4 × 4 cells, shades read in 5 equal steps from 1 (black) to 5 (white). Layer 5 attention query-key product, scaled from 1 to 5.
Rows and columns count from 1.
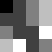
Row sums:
10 11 12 14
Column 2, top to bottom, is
2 2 2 5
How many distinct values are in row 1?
4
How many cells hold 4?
3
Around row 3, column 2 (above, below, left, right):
2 5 3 2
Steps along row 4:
up down up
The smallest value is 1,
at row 1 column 1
